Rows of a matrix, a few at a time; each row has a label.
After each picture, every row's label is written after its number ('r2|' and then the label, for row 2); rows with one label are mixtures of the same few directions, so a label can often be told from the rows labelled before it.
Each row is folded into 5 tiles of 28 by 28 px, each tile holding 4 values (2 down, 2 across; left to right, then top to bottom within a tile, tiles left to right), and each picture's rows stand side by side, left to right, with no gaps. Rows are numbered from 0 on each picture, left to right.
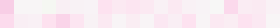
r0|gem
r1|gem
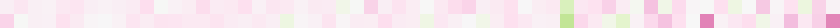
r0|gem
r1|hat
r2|gem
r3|gem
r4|gem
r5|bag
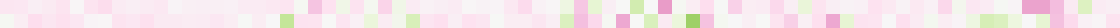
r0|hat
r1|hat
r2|bag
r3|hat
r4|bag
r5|bag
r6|bag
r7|hat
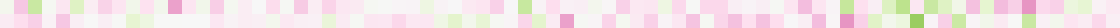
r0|bag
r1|bag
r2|gem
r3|hat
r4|bag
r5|hat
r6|hat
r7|gem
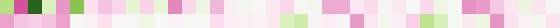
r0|bag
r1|bag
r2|hat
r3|hat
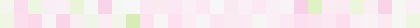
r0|bag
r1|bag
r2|bag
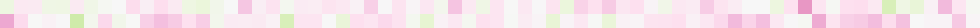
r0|hat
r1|hat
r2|gem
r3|bag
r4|gem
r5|hat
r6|hat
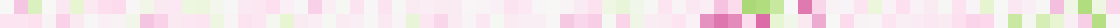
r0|bag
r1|hat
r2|bag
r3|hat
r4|hat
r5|hat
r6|bag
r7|hat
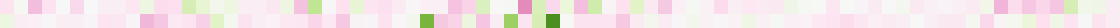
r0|bag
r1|hat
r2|bag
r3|bag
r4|bag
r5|gem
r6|hat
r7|gem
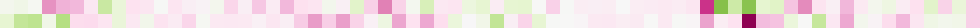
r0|hat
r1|gem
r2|hat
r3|hat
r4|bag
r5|gem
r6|gem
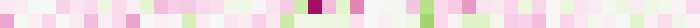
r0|bag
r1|gem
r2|bag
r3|gem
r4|hat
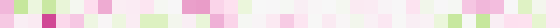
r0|gem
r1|hat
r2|hat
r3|hat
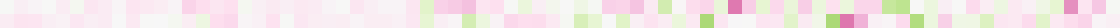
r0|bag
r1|hat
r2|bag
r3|gem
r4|hat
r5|bag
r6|hat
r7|gem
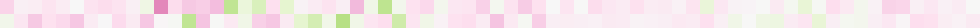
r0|hat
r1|gem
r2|hat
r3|hat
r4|bag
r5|hat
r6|hat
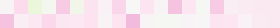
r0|bag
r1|bag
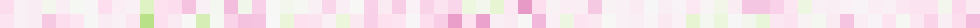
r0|gem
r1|gem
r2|gem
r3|hat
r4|bag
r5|hat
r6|bag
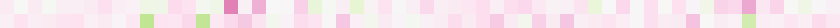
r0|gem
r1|gem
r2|bag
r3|hat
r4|bag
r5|gem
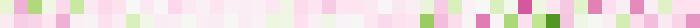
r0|bag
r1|bag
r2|gem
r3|bag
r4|bag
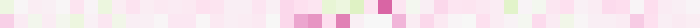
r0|hat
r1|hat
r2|hat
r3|gem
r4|hat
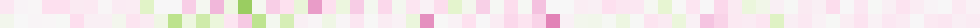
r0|hat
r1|hat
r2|bag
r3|bag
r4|hat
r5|hat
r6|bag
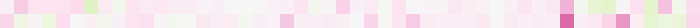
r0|gem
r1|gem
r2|bag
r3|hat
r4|gem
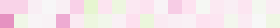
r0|gem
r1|bag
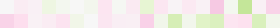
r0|hat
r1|hat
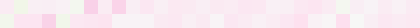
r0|gem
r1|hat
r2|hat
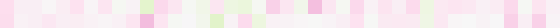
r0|gem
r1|hat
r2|bag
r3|gem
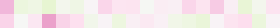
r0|gem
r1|hat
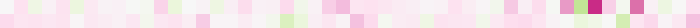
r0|bag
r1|bag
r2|hat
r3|gem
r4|bag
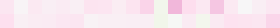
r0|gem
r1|bag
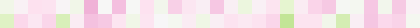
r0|gem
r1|bag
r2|gem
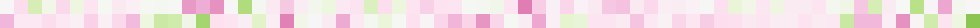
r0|bag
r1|hat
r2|gem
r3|hat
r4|hat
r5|bag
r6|bag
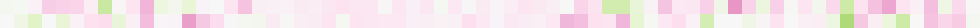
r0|hat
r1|gem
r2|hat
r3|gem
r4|hat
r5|bag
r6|gem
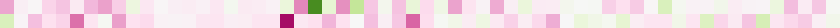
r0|hat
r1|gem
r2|bag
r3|bag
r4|hat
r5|gem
